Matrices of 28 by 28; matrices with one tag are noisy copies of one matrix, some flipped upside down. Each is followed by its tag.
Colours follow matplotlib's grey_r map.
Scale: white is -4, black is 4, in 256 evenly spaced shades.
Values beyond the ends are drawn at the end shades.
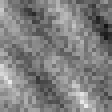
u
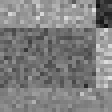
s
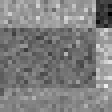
s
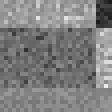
s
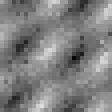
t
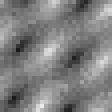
t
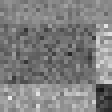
s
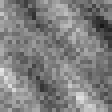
u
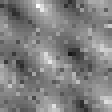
t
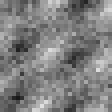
t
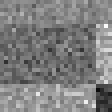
s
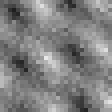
t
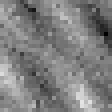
u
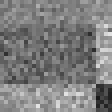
s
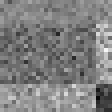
s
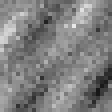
u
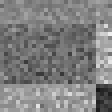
s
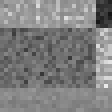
s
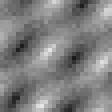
t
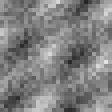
t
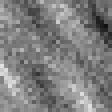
u
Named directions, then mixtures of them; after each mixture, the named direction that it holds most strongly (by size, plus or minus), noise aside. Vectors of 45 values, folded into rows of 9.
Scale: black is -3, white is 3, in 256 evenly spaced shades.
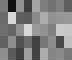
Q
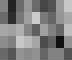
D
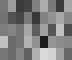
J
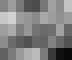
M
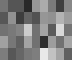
J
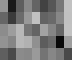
D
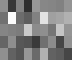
Q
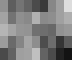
M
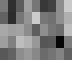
D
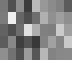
Q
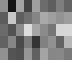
Q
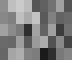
J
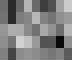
D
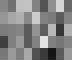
J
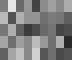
Q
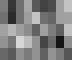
D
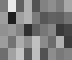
Q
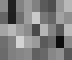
D
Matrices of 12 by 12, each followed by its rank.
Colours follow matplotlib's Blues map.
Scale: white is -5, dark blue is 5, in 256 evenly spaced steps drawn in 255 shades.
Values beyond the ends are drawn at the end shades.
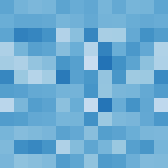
two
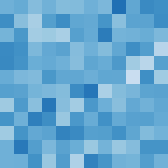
full rank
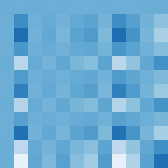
one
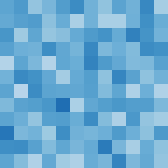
full rank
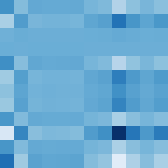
one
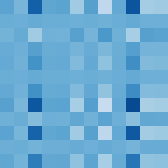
one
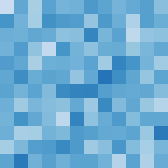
full rank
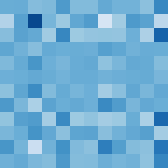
two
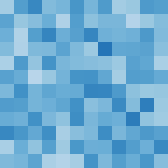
full rank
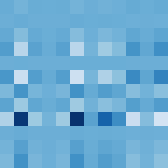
one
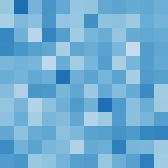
full rank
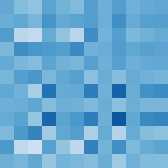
two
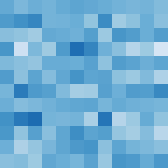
two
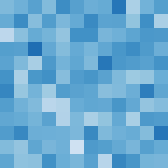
full rank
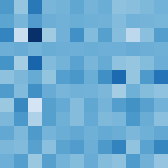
two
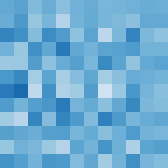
two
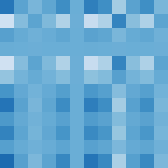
one
